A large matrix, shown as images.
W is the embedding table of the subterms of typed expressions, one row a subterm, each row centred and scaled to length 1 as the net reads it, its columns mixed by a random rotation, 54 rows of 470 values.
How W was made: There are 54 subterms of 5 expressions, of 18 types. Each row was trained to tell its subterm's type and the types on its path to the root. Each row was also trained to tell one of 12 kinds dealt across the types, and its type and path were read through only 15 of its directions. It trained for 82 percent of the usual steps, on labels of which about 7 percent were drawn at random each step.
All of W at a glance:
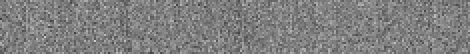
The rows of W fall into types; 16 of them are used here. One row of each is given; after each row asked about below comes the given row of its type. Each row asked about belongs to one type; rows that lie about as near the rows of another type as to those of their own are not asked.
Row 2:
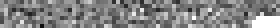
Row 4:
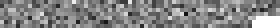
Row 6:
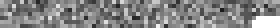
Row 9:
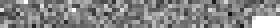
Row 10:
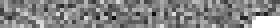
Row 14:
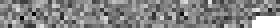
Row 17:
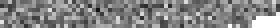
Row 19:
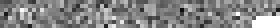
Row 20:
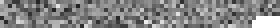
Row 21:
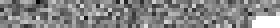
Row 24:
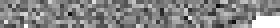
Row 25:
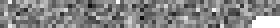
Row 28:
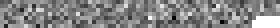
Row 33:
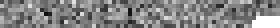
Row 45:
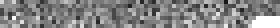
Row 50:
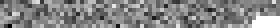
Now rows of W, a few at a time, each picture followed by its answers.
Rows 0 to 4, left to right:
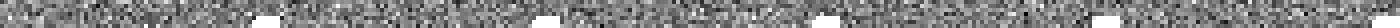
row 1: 50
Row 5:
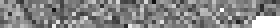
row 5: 20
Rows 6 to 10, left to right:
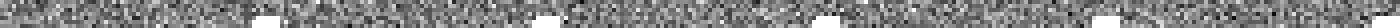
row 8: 20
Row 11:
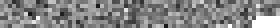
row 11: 21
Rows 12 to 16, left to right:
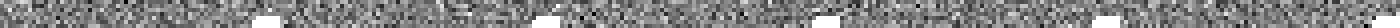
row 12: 33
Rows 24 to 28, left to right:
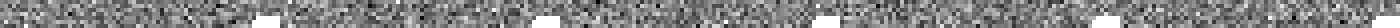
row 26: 21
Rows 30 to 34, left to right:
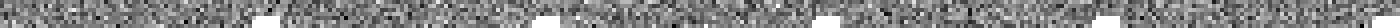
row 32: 45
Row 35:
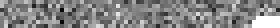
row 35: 33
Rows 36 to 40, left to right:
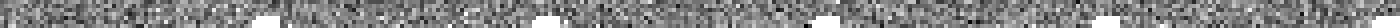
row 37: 25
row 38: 9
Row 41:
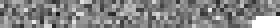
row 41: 9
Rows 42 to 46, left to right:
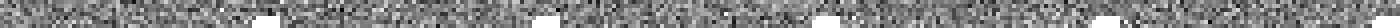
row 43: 33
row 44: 20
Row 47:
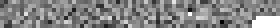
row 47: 4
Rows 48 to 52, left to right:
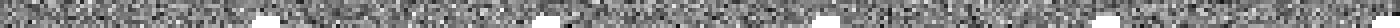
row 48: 50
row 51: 9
